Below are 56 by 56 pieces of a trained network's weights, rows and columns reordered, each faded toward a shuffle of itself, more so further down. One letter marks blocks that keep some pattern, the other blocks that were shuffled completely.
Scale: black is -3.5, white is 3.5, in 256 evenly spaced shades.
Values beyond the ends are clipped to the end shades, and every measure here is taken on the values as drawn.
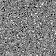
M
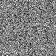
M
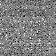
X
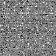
X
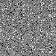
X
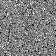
M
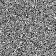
M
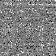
X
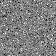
M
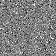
M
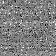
X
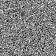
M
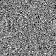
X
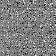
X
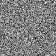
X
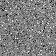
M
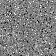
M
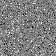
M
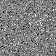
M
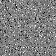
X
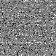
X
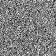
X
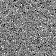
M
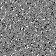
M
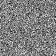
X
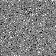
M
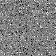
X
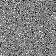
M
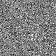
X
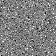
M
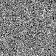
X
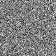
M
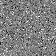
M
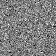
X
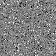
M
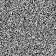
M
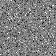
M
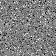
M
